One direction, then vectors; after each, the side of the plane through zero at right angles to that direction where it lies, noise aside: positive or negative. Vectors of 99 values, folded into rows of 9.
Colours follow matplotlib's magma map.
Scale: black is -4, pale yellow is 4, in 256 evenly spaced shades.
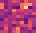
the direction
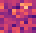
positive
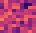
negative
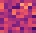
positive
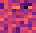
negative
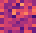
positive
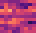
negative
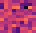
negative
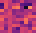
negative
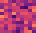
negative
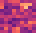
positive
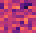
negative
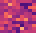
negative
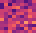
negative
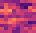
negative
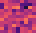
negative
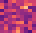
positive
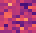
negative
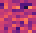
negative
